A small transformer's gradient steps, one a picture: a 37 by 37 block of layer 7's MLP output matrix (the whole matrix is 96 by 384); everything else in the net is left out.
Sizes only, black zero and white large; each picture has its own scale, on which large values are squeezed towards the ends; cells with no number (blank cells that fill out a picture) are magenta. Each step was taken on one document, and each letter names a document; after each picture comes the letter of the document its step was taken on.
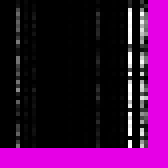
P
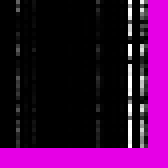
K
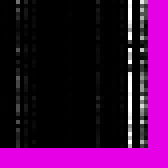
K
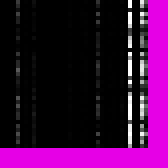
P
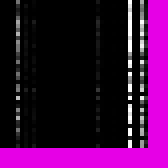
K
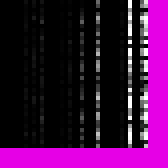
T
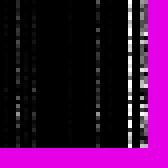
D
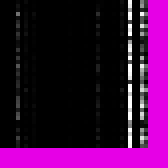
P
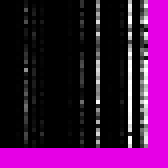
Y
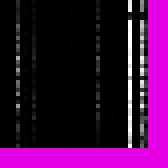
P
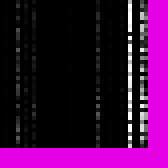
K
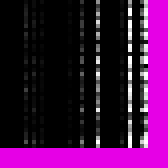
Y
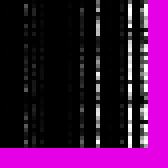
Y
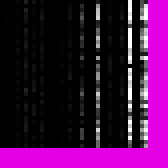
T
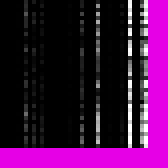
Y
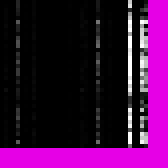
D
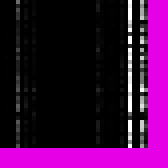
K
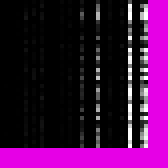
T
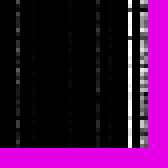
D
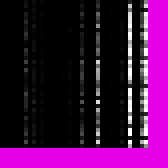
Y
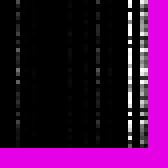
D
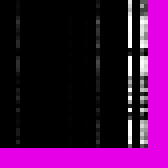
D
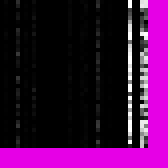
D
